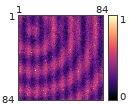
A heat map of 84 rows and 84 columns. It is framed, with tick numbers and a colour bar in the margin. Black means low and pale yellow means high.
Concentric rings centre on the top left. No row or column stands out. No overall slope runs across the table. The halves do not mirror each other. The values follow a bell shape. Upright stripes repeat 10 times across the table.
